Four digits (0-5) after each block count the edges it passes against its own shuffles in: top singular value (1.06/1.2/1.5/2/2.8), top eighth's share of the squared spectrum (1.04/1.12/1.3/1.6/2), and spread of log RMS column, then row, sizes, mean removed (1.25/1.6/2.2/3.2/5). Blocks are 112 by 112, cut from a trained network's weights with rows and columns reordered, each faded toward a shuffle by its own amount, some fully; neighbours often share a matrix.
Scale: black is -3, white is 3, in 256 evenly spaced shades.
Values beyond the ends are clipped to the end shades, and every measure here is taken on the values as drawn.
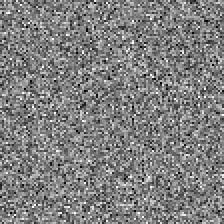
0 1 0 0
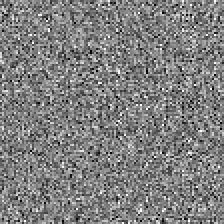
3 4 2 1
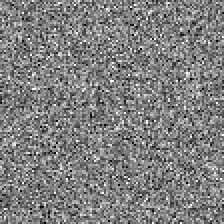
2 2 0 0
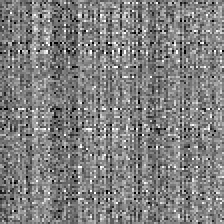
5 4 1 4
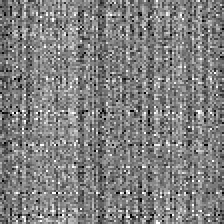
5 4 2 3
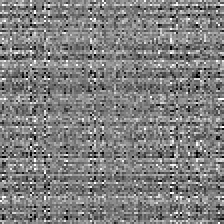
5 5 4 2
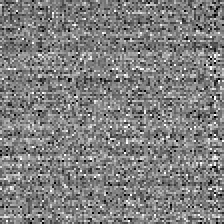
4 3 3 1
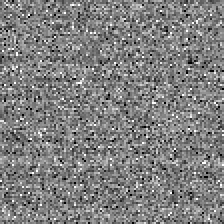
2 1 0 0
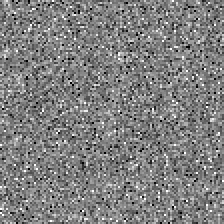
0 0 0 0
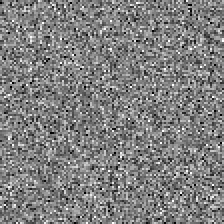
2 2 0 0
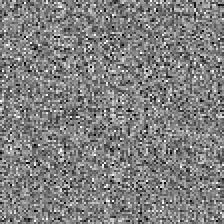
3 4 2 3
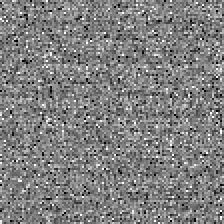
3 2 2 0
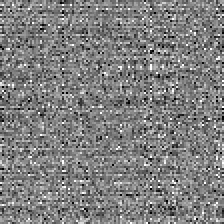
4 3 3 0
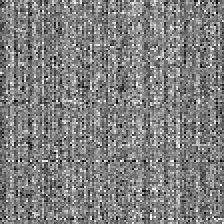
4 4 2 3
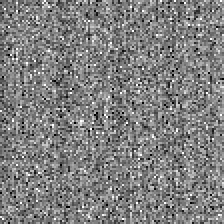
3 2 0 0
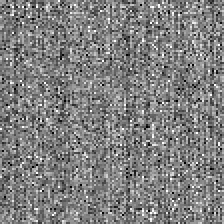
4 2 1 2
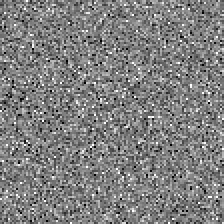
0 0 0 0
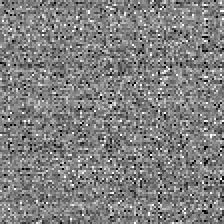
3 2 2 0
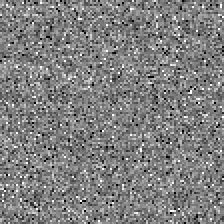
1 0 0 0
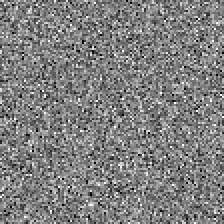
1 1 0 0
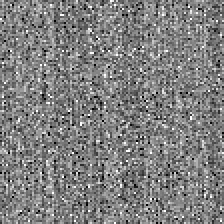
3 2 0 2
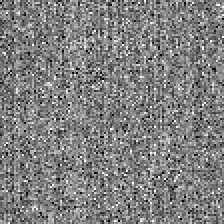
3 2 0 1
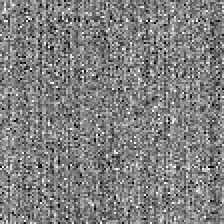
3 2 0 2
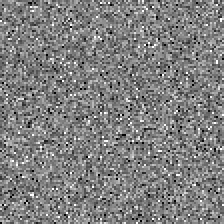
0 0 0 0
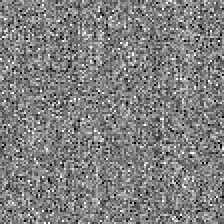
2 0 0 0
